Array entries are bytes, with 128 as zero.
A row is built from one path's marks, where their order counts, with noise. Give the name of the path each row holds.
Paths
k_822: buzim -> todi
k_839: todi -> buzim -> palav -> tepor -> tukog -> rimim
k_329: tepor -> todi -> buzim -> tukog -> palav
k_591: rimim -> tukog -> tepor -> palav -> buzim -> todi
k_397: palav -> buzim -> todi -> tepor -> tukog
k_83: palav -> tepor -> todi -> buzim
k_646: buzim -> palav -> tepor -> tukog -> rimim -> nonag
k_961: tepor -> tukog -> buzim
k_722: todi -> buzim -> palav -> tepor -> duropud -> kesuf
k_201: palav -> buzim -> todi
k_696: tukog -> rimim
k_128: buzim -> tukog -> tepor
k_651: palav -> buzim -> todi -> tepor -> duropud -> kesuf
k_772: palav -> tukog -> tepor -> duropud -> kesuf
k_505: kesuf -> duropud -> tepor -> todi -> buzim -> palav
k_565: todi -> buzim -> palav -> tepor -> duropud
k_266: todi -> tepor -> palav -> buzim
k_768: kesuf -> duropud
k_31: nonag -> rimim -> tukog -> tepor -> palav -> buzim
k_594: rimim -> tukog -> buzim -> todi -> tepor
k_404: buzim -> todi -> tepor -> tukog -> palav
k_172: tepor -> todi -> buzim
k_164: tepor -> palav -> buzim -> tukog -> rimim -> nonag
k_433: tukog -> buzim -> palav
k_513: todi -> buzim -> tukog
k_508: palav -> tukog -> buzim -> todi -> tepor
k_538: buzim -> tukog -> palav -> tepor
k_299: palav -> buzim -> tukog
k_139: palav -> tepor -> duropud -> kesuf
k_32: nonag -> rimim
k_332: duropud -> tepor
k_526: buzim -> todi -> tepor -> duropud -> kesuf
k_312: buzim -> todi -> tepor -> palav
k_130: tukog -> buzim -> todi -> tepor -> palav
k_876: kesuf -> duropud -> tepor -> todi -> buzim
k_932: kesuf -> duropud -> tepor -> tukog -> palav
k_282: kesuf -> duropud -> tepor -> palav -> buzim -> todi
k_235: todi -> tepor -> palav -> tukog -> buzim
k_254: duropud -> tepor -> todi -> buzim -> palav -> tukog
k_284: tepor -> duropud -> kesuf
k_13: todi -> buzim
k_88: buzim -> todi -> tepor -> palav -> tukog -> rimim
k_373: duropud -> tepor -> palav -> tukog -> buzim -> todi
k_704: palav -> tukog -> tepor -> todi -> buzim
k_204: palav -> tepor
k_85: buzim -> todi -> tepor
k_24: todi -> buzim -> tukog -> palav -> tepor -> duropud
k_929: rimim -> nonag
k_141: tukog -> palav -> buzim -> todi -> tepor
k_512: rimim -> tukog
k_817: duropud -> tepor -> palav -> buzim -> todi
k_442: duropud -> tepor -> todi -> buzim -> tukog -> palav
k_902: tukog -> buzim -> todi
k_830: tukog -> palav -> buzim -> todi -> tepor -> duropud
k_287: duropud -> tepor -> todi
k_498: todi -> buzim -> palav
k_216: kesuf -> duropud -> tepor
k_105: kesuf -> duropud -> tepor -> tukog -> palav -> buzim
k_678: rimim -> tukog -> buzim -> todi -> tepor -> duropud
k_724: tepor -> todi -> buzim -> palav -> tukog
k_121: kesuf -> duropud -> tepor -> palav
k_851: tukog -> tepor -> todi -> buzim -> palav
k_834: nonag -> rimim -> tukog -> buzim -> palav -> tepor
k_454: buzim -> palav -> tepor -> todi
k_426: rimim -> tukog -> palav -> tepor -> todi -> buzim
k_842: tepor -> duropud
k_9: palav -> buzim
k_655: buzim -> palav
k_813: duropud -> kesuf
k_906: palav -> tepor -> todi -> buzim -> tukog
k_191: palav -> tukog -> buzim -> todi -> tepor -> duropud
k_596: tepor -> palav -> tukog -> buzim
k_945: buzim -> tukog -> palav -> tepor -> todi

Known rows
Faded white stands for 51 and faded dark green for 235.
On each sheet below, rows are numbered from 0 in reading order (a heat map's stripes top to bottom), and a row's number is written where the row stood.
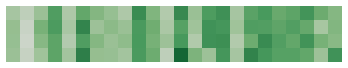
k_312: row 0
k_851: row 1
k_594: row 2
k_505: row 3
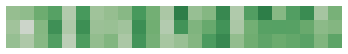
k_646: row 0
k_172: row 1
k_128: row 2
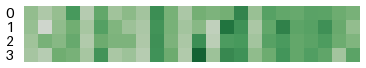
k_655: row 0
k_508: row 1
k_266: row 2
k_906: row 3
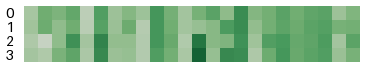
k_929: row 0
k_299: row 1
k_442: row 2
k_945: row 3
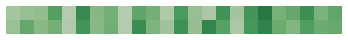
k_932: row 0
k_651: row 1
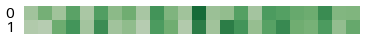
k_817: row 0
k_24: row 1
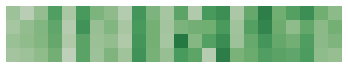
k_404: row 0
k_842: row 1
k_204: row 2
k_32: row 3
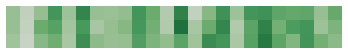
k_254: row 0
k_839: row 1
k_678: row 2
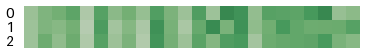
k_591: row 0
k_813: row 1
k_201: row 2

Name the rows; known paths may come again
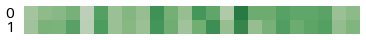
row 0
k_32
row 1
k_929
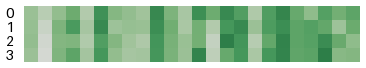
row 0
k_526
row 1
k_724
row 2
k_508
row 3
k_373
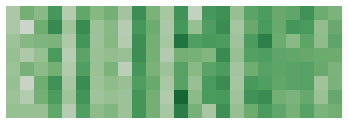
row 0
k_266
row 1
k_329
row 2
k_139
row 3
k_655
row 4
k_201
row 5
k_851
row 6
k_565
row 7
k_332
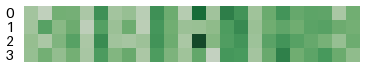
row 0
k_906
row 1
k_299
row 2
k_454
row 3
k_397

